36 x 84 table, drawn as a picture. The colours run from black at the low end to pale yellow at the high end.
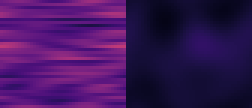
The table splits into one row of 2 panels. Panel 1,1: low, streaked across. Panel 1,2: very low, smooth, faint in contrast.
